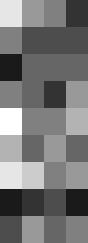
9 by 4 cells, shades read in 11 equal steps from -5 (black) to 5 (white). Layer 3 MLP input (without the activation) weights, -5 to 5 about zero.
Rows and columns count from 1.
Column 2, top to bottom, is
1 -2 -1 -1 0 -1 3 -3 1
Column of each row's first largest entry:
1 1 2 4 1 1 1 3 2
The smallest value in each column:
-4 -3 -3 -4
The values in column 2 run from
-3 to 3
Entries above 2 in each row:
1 0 0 0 1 0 2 0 0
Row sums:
2 -6 -7 -3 7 1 8 -13 -2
